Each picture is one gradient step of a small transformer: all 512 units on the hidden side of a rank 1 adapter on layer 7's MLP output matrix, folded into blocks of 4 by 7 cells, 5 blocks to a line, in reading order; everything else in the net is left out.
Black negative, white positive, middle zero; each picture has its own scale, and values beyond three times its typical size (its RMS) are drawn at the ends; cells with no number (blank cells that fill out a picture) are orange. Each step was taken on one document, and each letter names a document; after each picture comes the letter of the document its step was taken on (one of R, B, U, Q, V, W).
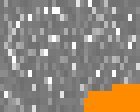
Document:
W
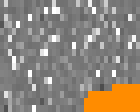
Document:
W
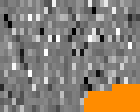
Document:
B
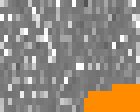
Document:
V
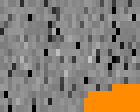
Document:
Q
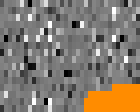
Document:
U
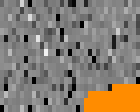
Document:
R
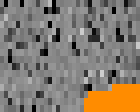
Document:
B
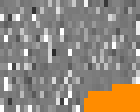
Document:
V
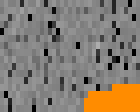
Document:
Q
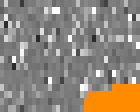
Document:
B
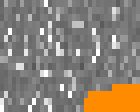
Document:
U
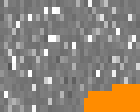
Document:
W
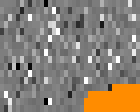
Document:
Q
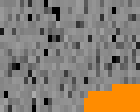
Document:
Q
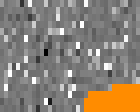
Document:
R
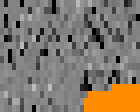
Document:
B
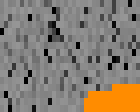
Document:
Q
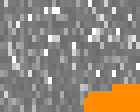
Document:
W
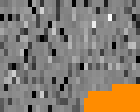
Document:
V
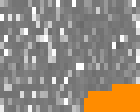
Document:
V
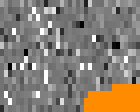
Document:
U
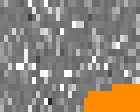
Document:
U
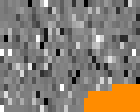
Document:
U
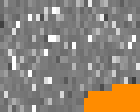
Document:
W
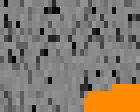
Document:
B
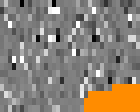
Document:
B
